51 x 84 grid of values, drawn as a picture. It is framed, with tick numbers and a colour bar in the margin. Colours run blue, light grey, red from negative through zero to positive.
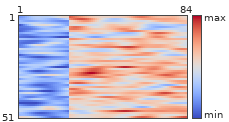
Grain: streaks across. Seam: vertical, 30% of the way across, the right part higher. Average level on the scale: 50%.
